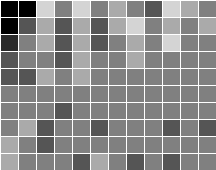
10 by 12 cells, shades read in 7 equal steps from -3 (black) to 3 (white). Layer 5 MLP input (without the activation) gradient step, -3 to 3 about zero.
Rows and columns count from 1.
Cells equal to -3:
3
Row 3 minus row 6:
-2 0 1 -1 1 -1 0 1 0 2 0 0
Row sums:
1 1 1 0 0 0 -1 -3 0 -1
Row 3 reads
-2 0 1 -1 1 -1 0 1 0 2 0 0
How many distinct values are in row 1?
5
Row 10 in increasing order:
-1 -1 -1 0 0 0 0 0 0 0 1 1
